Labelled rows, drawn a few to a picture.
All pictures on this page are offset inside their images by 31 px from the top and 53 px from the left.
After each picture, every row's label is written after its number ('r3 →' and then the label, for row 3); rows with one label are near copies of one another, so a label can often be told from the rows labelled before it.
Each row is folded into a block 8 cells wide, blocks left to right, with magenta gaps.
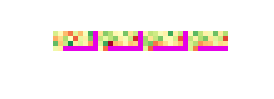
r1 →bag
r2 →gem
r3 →gem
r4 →gem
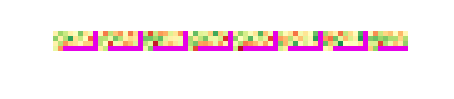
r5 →gem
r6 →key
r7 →key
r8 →gem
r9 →gem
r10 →bag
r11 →bag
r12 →key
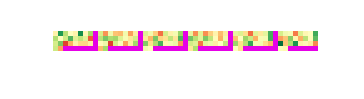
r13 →gem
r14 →key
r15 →bag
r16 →key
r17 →bag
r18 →bag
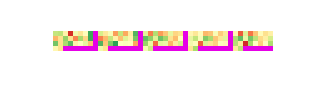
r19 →bag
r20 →bag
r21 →key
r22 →key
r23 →key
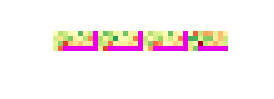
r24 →gem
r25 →gem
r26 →gem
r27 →key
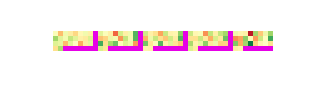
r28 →key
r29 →bag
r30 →bag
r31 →bag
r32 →bag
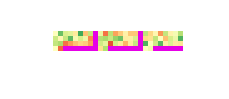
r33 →gem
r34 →key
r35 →bag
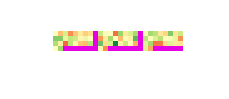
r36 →key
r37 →bag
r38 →gem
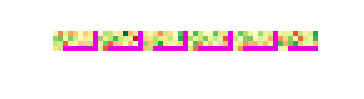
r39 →key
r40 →gem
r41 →bag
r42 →gem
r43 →gem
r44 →bag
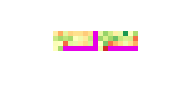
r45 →key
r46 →gem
